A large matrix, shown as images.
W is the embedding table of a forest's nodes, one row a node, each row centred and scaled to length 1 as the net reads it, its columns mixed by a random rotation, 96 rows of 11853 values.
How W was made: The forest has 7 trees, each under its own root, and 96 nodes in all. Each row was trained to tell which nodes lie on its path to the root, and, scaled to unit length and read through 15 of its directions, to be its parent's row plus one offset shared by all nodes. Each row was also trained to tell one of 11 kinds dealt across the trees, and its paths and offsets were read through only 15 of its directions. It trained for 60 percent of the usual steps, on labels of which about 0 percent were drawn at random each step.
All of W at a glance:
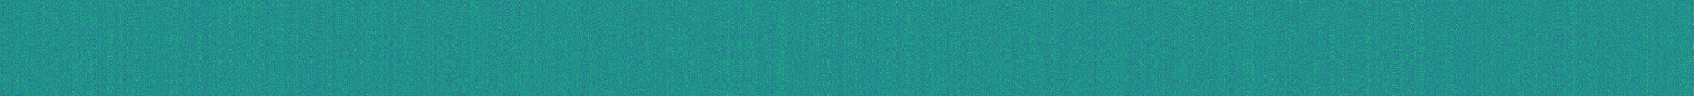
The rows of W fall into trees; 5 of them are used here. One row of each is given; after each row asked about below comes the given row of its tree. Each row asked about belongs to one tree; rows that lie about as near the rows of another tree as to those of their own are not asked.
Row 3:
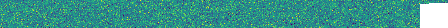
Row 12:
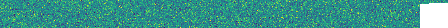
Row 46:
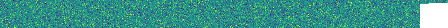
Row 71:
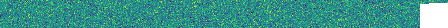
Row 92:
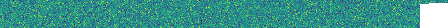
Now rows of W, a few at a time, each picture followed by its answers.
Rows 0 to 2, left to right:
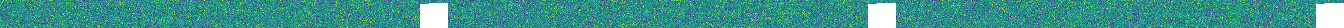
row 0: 46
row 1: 3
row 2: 3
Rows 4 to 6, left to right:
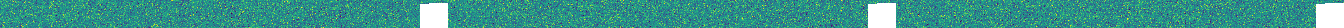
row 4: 71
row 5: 46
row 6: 3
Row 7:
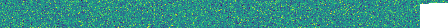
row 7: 12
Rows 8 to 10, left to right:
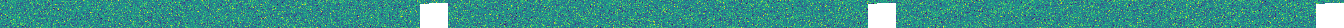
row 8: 12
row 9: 3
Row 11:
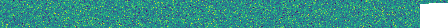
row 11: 46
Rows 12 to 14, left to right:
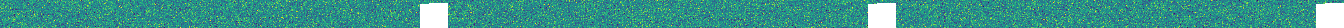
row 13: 3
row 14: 46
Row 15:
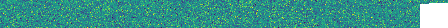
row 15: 12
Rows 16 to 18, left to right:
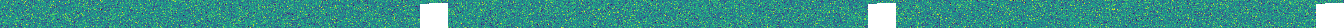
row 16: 71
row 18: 3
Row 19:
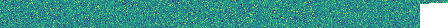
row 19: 12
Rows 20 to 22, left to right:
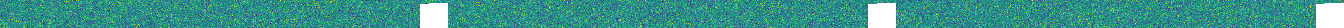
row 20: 71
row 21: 71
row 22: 3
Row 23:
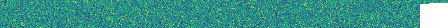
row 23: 12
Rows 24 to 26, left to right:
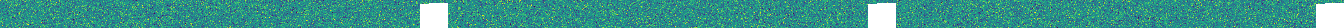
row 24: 46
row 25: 92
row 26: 12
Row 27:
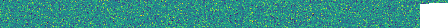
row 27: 3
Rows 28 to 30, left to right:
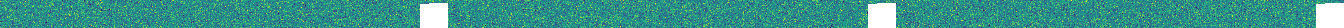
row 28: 71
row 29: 46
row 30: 46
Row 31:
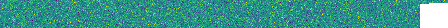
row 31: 12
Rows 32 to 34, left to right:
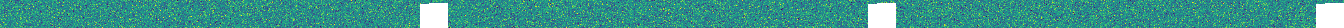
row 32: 3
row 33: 12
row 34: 46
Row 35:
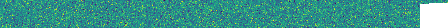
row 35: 46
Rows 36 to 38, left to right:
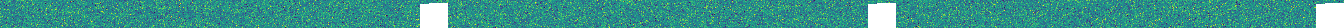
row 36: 46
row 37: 71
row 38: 71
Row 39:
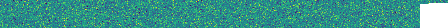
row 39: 46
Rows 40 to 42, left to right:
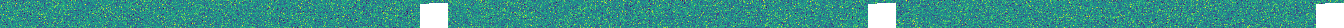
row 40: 3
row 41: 46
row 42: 3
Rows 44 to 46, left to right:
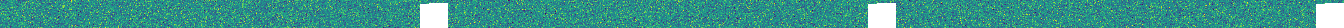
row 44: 3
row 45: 3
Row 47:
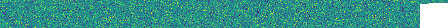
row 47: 92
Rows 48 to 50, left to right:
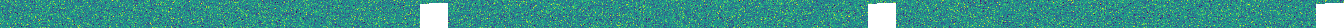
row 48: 92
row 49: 12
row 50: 46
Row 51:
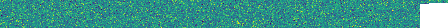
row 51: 71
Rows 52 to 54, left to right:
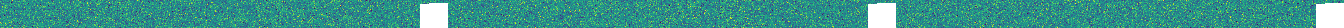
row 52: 71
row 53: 12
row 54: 71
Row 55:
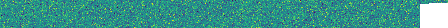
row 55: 71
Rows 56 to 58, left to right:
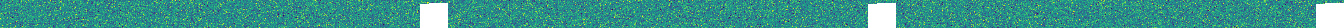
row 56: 46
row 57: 71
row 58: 46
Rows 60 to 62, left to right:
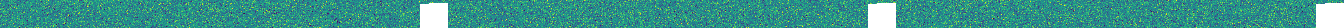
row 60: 12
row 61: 12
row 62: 12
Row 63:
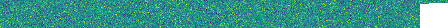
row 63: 3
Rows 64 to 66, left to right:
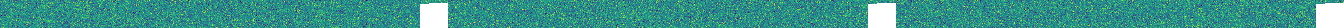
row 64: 71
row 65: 3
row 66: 46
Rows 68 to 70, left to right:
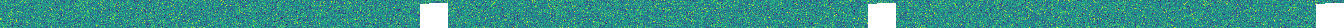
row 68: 71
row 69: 12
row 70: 92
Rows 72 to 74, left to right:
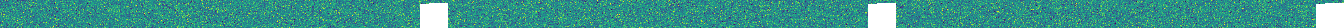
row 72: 3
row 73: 71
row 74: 46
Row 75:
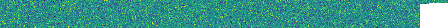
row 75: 3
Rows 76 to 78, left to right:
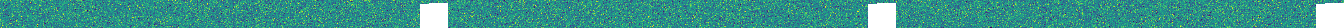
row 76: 46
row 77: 3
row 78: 71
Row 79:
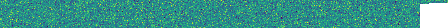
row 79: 71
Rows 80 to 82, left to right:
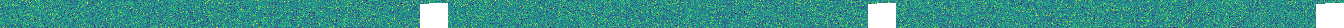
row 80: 71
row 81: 46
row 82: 12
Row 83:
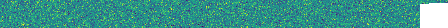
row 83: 92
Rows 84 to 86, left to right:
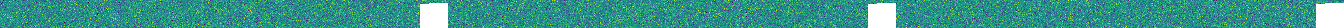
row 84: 3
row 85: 3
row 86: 46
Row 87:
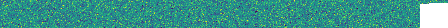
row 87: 12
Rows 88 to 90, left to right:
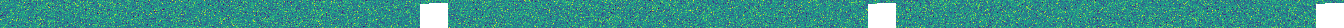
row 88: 71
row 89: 46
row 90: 92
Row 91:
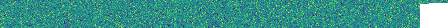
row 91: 3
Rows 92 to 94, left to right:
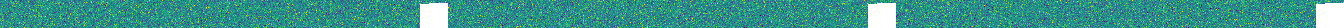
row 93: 3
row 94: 71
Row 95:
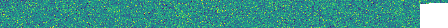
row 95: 3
